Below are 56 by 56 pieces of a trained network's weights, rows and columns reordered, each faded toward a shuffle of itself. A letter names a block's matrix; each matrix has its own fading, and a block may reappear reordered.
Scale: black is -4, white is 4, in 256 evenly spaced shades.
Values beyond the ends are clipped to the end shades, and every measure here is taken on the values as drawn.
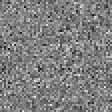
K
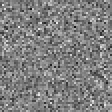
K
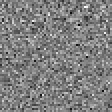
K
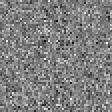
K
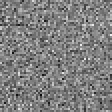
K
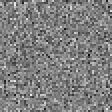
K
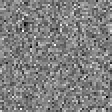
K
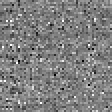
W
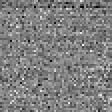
W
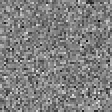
K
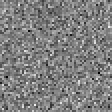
K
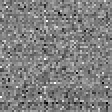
W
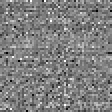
W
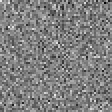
K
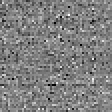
W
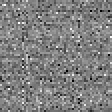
W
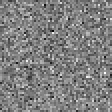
K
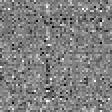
W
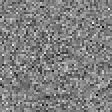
K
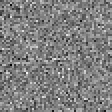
K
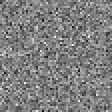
K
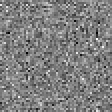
K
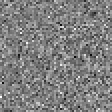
K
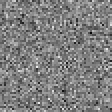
K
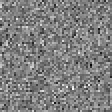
K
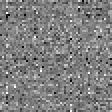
W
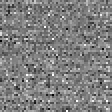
W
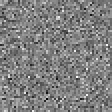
K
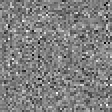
K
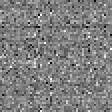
W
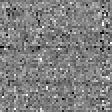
W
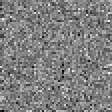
K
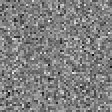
K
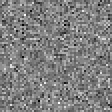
K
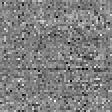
W
